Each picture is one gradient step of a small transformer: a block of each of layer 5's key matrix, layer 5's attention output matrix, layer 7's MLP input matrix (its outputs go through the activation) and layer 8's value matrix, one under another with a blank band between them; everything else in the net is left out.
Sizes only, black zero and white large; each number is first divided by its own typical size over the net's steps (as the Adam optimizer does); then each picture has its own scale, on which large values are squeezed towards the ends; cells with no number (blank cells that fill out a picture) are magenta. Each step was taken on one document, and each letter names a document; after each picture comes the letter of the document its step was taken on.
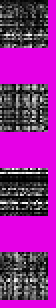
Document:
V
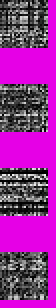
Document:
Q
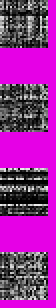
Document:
Q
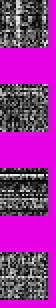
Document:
Q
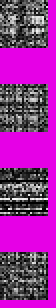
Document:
Q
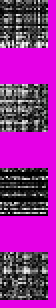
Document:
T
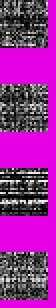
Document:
V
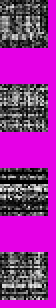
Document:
Q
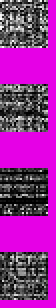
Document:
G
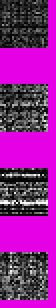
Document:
V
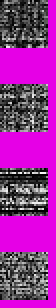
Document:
V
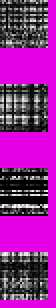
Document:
T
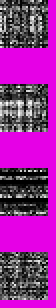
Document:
G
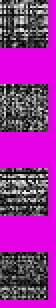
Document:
Q
